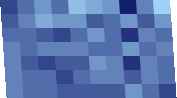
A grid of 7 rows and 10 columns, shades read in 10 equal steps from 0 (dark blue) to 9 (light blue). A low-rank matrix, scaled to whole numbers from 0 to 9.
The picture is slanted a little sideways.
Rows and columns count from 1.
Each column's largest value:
5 5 7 6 8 7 6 6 5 9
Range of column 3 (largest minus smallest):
5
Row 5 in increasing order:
1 2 3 3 3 4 5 5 5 6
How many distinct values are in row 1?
8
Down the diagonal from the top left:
2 5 3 5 3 5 3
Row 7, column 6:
3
